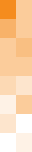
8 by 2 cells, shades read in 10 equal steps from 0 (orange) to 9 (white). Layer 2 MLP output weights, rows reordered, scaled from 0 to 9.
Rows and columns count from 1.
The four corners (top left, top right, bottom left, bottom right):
0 5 9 8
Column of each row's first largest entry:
2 2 1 1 2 1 2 1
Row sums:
5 8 9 10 13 13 16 17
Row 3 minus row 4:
0 -1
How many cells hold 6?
1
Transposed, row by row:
0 3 5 5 6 8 7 9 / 5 5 4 5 7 5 9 8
